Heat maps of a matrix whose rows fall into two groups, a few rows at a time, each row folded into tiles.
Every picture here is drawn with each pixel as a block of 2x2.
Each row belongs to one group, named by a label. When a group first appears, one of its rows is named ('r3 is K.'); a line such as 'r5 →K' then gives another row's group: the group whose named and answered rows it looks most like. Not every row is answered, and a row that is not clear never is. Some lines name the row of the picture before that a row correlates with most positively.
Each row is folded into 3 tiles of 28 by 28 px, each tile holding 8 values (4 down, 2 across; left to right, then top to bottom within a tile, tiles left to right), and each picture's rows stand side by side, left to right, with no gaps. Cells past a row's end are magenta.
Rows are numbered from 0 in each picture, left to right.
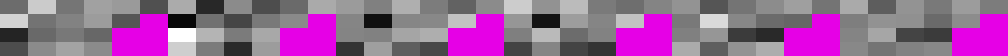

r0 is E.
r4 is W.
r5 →W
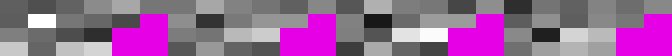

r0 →W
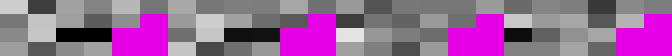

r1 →W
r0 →W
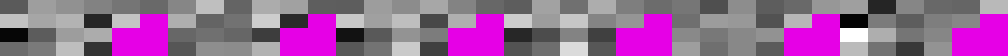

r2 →E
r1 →E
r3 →E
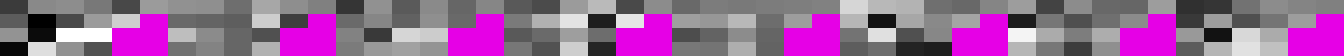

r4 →E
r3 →E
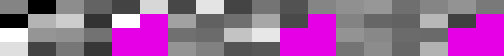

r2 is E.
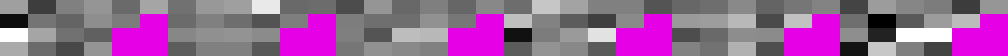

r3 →E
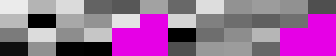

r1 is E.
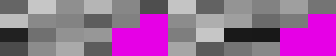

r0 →E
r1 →W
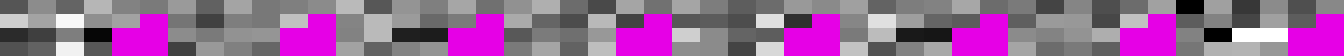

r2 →W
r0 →E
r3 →E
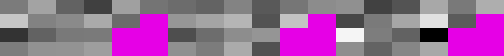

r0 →E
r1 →E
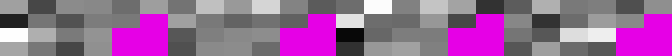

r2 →E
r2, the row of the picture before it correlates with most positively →0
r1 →E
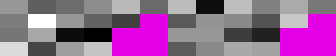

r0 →W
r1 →W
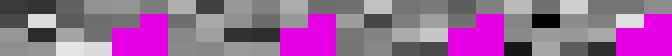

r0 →W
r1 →W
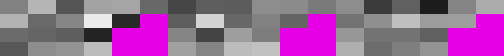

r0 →E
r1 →W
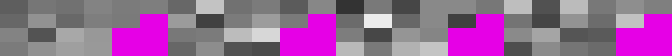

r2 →W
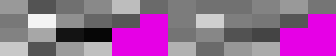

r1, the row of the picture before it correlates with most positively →2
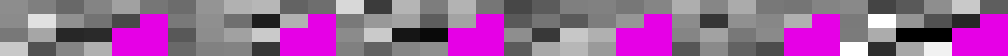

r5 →W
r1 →E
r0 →W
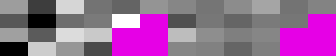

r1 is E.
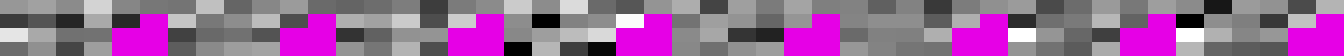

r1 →E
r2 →E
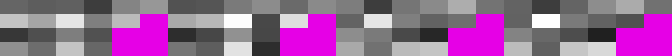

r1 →E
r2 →W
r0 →E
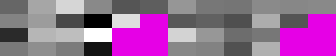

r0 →E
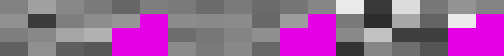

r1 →E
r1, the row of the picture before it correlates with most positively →0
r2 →W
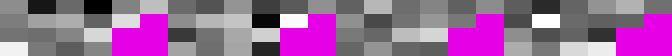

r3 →W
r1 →E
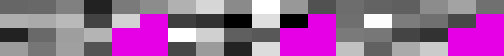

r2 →W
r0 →E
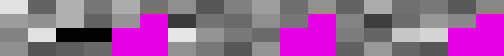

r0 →W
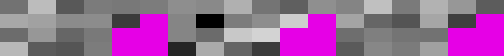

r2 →E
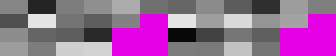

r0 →W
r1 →E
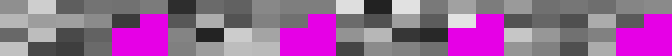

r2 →W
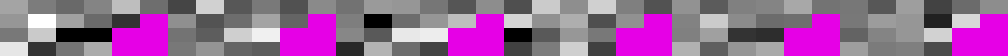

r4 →W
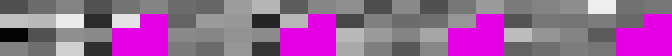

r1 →E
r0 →E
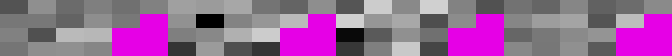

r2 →E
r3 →E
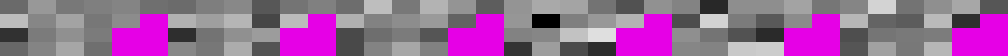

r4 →W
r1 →E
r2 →E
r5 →E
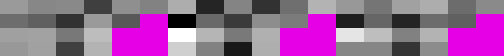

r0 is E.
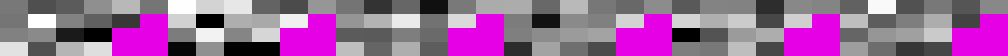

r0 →W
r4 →E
